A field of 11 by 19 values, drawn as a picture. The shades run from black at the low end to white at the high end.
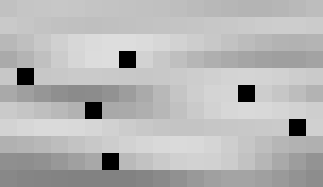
Calmest part: top left. Lone odd cells: 6, each lower than its neighbours. Histogram: skewed, a long tail of low values. Roughest part: middle left. Average level on the scale: 70%.
